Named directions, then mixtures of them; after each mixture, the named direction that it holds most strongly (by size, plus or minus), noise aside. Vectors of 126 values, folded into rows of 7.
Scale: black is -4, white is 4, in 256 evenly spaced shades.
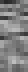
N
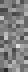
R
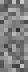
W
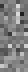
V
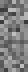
W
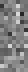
V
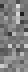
V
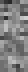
N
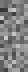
R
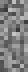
W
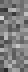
R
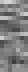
N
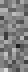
R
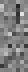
V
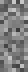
W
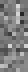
V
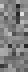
V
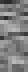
N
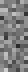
R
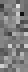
V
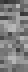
N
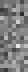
R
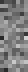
R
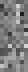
V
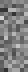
R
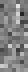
V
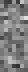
W
